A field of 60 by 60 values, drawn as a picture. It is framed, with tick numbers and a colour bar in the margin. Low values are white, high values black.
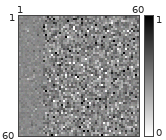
No single row or column stands out from its neighbours. The distribution is heavy-tailed on both sides. The halves do not mirror each other. No overall slope runs across the table. The grain is fine, like static. The left part is calmer, up to a seam about 20% of the way across. There are no regular stripes.
